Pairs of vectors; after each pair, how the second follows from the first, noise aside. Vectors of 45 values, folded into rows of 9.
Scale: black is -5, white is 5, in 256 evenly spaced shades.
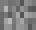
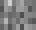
wrapped around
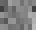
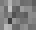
wrapped around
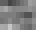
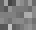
sign-scrambled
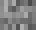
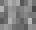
shuffled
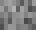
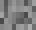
shuffled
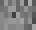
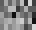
scaled up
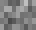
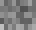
wrapped around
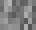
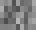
wrapped around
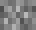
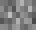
reversed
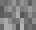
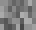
negated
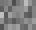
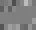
partly zeroed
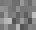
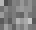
wrapped around
